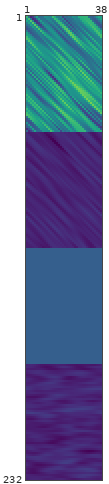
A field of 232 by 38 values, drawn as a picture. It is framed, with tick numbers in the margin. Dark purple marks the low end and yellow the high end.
It is made of 4 by 1 panels. Panel 1,1: middling, slanting down to the right, strong in contrast. Panel 2,1: very low, slanting down to the right, faint in contrast. Panel 3,1: low, flat. Panel 4,1: very low, streaked across, faint in contrast.
